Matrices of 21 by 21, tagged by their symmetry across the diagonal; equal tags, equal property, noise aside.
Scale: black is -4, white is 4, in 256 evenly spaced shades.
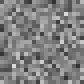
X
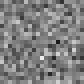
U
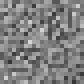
X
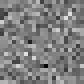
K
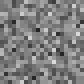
U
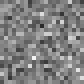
K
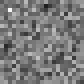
X
